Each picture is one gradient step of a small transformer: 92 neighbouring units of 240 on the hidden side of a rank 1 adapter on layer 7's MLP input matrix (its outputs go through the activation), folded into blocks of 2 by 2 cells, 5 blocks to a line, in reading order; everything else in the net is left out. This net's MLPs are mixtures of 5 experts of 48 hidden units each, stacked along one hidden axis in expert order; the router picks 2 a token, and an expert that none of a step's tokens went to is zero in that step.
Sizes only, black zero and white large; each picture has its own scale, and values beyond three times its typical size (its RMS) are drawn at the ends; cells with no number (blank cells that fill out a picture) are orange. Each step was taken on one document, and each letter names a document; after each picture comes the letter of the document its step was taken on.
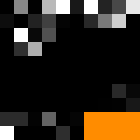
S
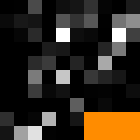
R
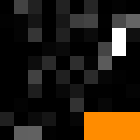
R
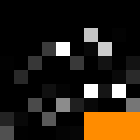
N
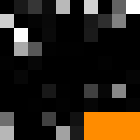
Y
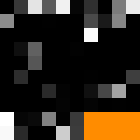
Y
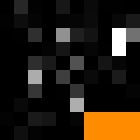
R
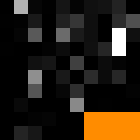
R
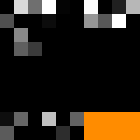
S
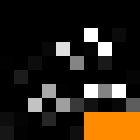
N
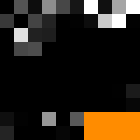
S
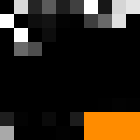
S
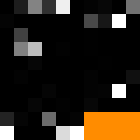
Y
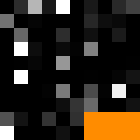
Y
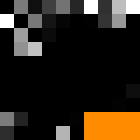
S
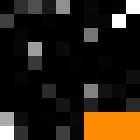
Y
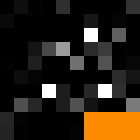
N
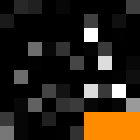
N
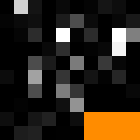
R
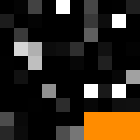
Y
